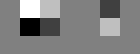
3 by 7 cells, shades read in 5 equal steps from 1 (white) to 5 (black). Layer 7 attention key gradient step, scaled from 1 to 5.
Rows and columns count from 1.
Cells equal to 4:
2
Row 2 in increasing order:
2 3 3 3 3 4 5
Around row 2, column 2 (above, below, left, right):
1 3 3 4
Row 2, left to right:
3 5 4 3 3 2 3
